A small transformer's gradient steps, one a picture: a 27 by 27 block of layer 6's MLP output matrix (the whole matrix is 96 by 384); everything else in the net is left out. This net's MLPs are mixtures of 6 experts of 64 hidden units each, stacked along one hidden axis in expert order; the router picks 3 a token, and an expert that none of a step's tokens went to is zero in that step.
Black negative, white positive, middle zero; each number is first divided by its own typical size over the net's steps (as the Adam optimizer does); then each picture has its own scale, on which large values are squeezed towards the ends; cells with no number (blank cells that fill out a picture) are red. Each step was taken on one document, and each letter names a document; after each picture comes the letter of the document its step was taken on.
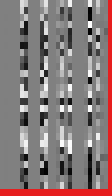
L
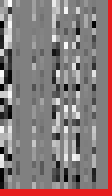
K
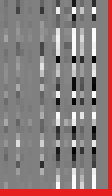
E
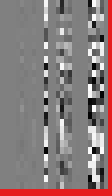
L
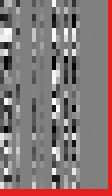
K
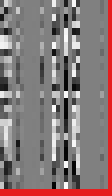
K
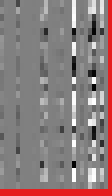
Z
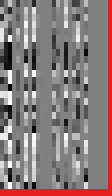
K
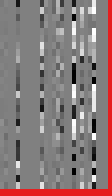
Z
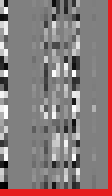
K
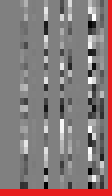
L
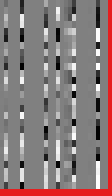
E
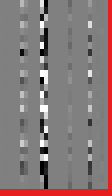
L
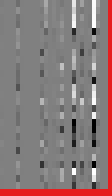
Z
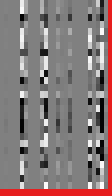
L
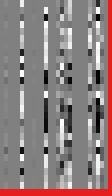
L
